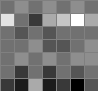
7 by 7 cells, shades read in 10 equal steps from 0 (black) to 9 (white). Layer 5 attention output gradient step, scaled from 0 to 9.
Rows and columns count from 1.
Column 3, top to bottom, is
4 2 4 5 4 4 6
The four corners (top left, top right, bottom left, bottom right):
4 4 2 3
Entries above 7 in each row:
0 2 0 0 0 0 0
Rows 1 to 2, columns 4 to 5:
5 4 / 6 7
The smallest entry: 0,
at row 7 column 6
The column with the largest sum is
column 7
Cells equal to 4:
20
